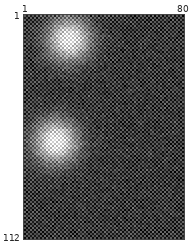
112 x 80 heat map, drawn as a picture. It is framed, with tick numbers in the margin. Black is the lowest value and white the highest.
No row or column stands out. The middle left is the ninth with the highest average. Two bumps rise from the field. On average the colour sits 30% of the way up the scale.
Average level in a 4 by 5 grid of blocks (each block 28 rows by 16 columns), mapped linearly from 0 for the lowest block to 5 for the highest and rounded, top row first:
15100
11000
33000
00000
